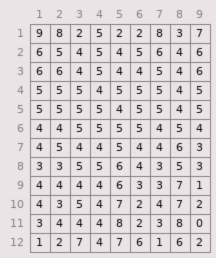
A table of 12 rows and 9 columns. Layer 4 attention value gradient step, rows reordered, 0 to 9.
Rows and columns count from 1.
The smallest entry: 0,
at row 11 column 9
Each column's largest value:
9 8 7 5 8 6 8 8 7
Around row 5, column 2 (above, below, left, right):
5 4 5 5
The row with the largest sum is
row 1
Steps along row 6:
same up same same same down up down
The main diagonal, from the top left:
9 5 4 4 4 5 4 5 1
